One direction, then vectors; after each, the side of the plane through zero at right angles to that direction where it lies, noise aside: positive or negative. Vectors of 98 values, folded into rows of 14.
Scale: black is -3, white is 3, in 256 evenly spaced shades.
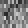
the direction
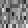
positive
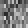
positive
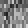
positive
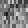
positive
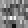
positive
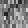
positive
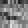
positive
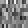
negative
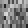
negative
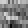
negative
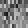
positive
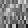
negative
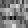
negative
